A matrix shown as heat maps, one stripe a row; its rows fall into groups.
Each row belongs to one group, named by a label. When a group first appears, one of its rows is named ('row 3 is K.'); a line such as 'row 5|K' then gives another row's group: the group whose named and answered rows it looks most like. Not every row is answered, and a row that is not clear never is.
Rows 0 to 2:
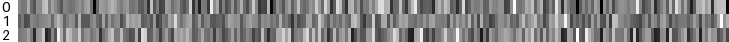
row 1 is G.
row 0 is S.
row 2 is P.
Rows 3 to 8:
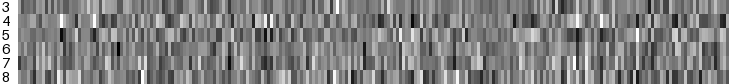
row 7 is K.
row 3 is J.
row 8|P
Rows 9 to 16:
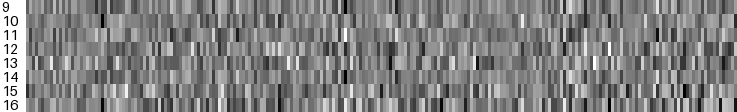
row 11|J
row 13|P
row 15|K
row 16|S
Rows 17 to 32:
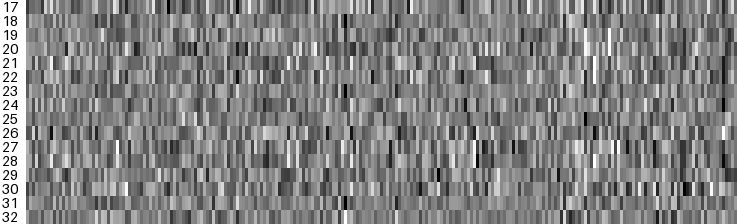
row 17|K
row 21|P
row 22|K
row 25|G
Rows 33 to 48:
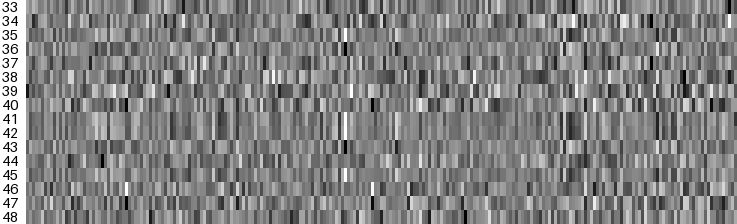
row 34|G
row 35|J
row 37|G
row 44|S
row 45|J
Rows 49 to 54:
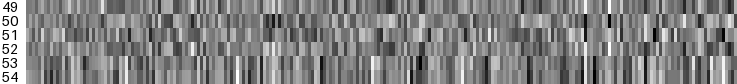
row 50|S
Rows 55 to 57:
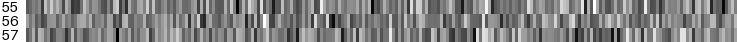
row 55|K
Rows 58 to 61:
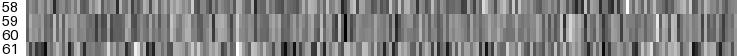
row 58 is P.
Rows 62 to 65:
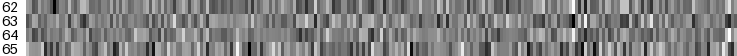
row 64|G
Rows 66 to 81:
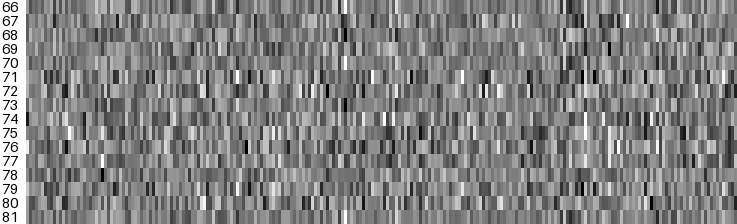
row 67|P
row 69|S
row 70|J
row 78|S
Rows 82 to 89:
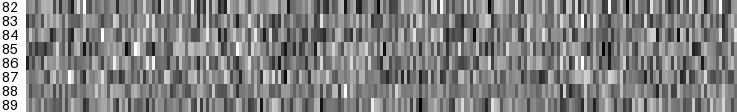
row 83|K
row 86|K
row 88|J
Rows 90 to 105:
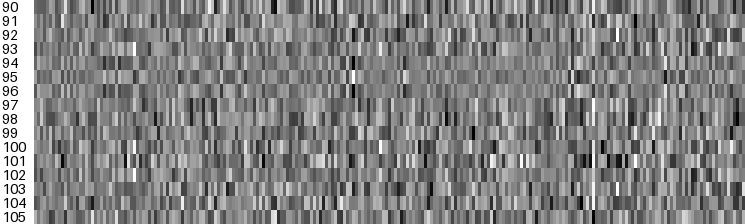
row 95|J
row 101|P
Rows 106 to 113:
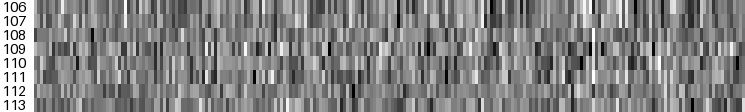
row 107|P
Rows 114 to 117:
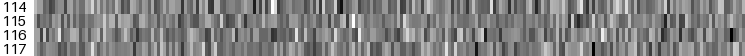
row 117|G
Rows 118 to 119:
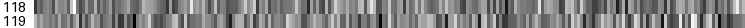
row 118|G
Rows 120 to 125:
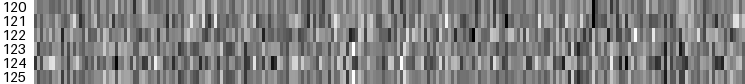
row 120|G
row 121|G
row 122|P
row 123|J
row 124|G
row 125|J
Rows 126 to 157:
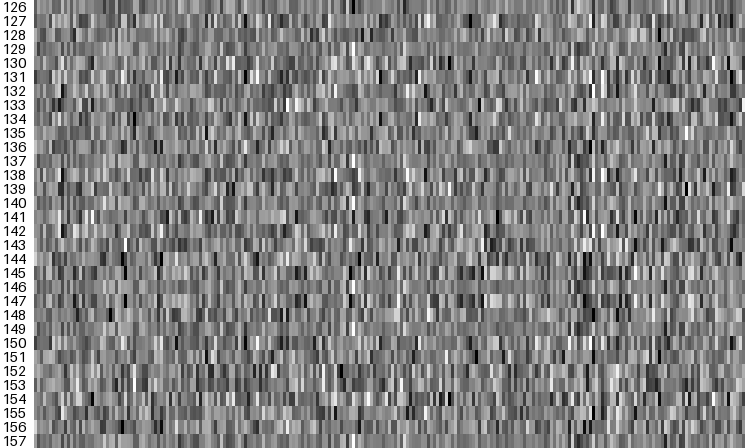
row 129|J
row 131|K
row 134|K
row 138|P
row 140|J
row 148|S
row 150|K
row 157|J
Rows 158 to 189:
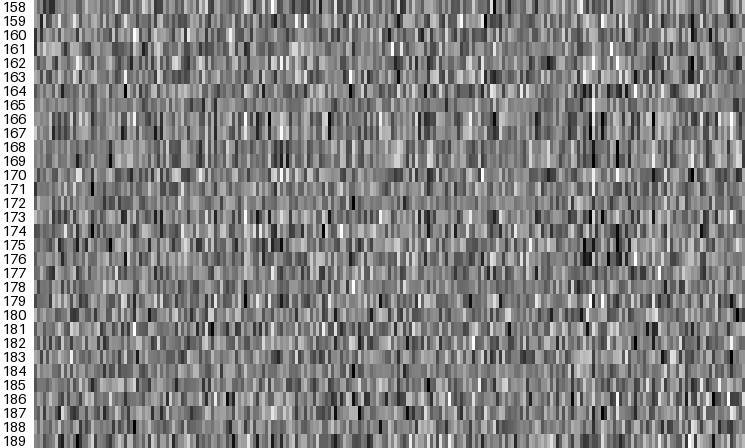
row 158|G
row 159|P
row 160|K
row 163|P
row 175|S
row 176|P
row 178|J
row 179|K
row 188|K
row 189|S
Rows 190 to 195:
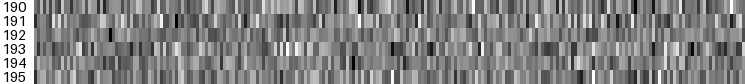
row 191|K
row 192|S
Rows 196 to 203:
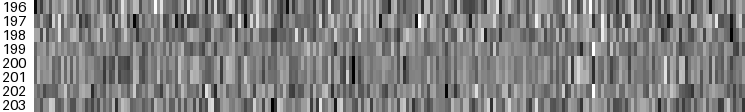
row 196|K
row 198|P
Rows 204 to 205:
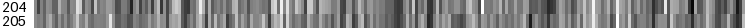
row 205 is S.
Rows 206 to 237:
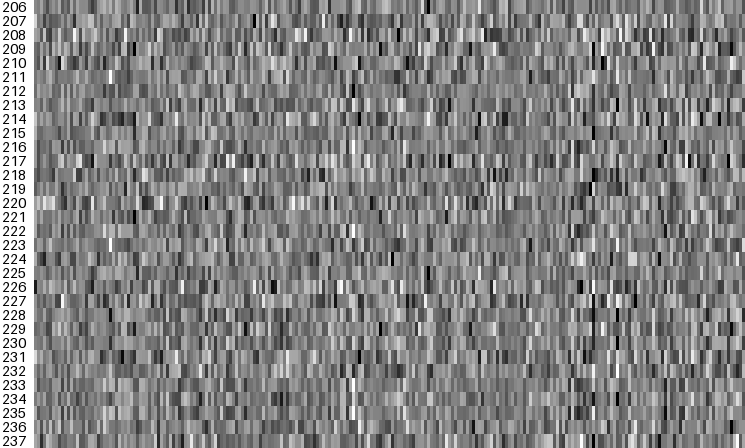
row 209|K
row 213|S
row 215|G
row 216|J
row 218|G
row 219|P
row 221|K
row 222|J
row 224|G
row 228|S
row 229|K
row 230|S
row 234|S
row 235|J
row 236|P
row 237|G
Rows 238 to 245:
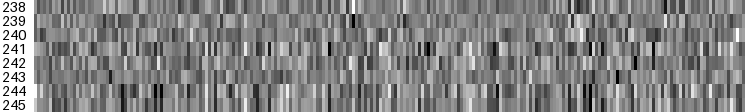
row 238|J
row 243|S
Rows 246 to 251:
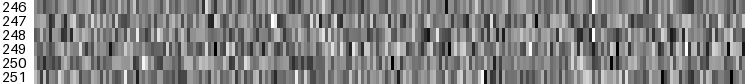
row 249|S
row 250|G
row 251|P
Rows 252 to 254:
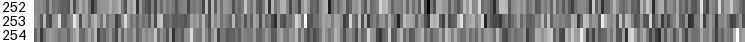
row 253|P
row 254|G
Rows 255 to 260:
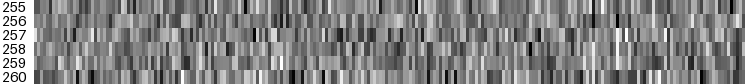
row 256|S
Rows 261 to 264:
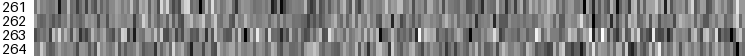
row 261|S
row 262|G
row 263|K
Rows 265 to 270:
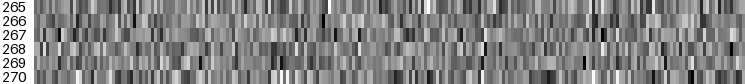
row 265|K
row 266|G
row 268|P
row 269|S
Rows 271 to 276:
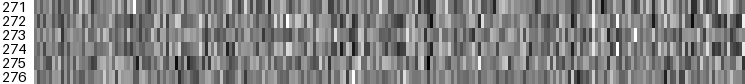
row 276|J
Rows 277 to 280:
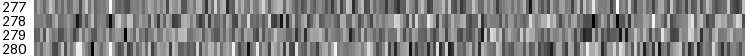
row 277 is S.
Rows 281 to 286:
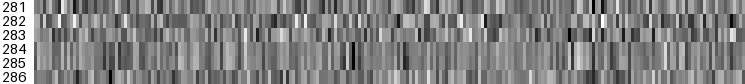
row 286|S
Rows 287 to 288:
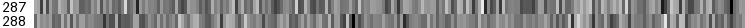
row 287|P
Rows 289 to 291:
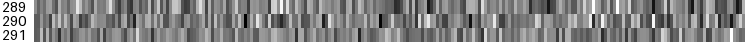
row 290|K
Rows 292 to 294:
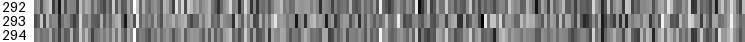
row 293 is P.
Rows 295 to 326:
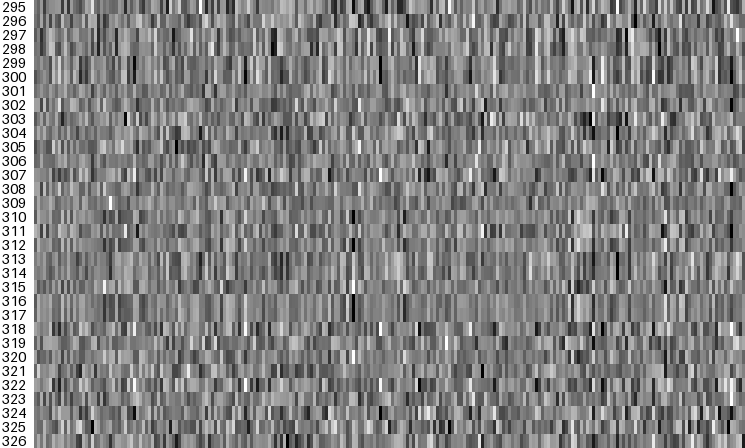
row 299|K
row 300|K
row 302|P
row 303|P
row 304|S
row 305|K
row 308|P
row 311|P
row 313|S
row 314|S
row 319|G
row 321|S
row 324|K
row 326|S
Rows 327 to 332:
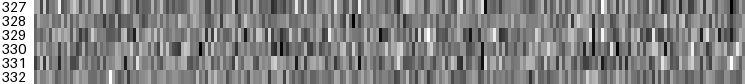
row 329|K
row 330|S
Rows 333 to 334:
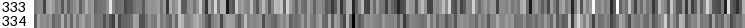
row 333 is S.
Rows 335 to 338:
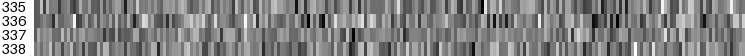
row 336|G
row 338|P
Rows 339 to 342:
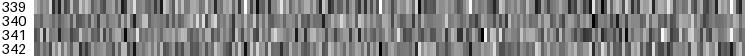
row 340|G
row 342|K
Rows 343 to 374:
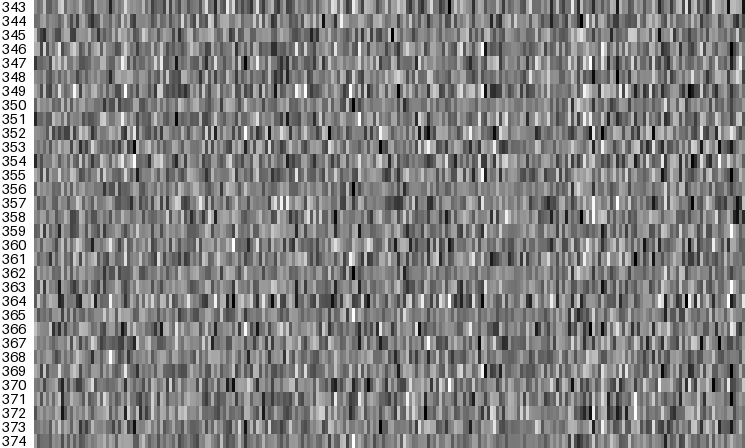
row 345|G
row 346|P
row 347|K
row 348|S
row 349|P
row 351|K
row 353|K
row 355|P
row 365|J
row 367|K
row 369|P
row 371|P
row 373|K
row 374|J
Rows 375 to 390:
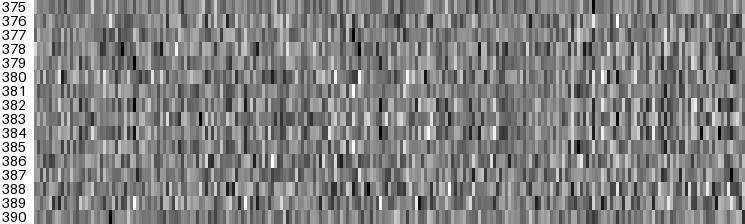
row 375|G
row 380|P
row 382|K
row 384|K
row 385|J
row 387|P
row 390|S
